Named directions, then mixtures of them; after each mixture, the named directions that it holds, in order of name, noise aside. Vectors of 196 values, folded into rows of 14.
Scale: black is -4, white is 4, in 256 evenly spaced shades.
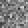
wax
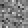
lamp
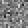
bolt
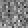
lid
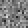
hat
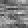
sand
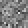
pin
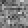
hat, sand, wax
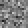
hat, lamp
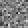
bolt, pin, wax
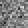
lamp, wax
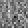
lid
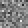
bolt, lamp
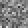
lamp, pin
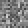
bolt, hat, sand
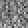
lid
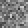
wax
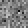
hat, pin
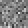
lid, pin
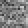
sand, wax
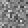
bolt, lid, wax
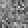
lamp, lid, sand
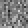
lid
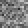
sand, wax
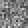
bolt, lamp, lid
